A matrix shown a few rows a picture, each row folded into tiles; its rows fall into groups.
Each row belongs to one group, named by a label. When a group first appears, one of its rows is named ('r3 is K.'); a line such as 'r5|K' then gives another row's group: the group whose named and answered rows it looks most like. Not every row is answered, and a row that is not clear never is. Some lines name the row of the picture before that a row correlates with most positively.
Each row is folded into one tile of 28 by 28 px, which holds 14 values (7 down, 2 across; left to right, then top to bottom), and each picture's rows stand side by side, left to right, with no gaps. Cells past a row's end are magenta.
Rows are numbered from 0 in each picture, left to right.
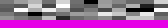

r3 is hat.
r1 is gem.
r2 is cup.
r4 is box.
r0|gem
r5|gem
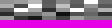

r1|cup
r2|gem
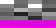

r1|cup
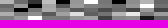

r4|hat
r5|cup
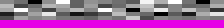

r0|gem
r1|hat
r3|gem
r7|hat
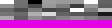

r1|hat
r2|gem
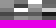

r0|gem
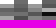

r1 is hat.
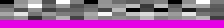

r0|hat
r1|cup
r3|hat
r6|hat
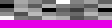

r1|box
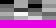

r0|hat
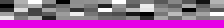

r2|hat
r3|gem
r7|hat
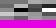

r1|gem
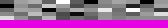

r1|box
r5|hat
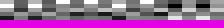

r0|cup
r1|cup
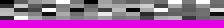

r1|gem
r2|box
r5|gem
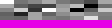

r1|gem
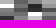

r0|cup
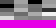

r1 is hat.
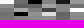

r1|hat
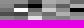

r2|box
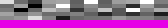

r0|box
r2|cup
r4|gem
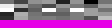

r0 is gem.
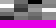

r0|cup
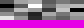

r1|cup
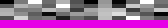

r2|cup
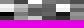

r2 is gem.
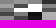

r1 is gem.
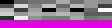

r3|gem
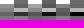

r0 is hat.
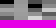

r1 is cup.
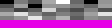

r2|box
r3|hat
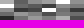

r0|cup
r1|gem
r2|box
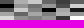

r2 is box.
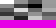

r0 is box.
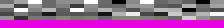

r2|gem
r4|hat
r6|box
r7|hat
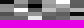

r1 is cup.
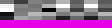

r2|cup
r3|cup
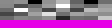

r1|hat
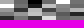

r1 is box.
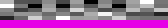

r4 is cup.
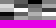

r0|gem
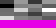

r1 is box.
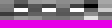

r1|gem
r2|gem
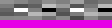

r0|gem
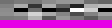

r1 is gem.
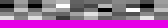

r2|cup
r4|gem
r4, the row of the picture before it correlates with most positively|2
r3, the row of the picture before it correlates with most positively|1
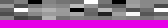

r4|hat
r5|gem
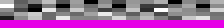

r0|cup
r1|gem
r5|gem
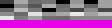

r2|hat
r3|hat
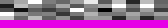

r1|box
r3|box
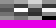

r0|gem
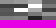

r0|gem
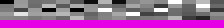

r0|hat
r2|box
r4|hat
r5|gem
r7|cup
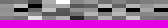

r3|box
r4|box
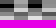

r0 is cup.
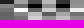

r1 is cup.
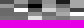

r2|hat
